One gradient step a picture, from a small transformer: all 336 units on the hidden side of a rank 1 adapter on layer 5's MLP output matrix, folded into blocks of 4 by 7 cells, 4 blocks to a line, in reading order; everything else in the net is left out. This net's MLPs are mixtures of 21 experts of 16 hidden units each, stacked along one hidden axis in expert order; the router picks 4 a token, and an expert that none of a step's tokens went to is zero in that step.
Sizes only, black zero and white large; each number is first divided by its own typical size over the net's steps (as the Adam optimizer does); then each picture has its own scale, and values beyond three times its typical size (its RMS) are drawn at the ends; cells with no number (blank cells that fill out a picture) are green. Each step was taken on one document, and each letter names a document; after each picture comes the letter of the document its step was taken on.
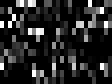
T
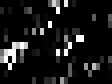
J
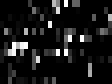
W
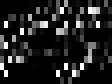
T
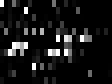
W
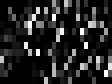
T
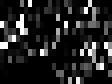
T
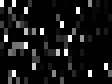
W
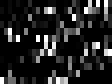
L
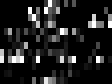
J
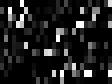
T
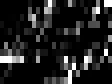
J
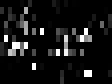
W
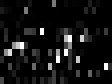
W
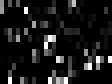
L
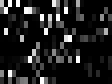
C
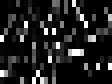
C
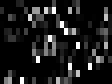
L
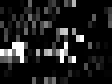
J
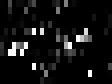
W
